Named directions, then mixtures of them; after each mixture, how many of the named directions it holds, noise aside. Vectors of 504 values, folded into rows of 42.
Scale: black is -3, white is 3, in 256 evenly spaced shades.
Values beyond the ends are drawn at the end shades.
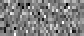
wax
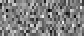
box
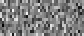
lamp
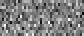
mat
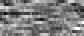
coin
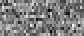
two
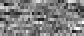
two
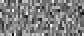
two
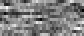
one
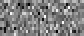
one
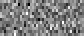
three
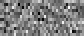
two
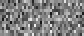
two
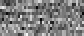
two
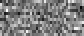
three
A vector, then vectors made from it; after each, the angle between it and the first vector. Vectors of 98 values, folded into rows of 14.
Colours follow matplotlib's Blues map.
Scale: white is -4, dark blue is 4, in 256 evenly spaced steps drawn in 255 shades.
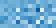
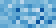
nearly opposite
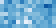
orthogonal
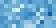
partly aligned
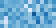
partly opposed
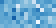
partly aligned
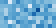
partly aligned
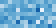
nearly parallel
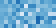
partly opposed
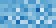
nearly parallel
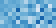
nearly opposite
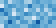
partly opposed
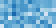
partly aligned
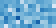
partly opposed
